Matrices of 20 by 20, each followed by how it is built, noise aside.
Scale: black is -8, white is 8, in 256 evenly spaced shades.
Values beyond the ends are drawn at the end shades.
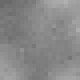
smooth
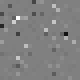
sparse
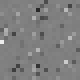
sparse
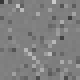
sparse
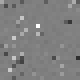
sparse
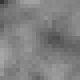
smooth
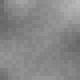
smooth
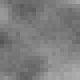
smooth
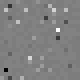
sparse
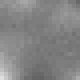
smooth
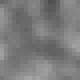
smooth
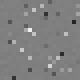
sparse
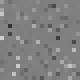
sparse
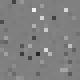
sparse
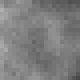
smooth
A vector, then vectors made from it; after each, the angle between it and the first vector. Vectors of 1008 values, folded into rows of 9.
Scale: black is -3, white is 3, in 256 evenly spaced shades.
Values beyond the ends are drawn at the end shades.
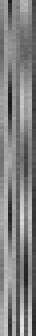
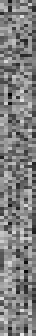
partly aligned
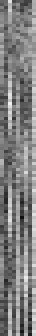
nearly opposite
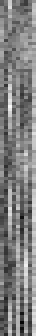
nearly opposite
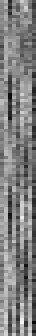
nearly parallel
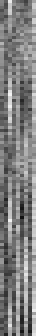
nearly opposite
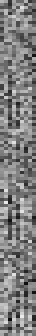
partly aligned
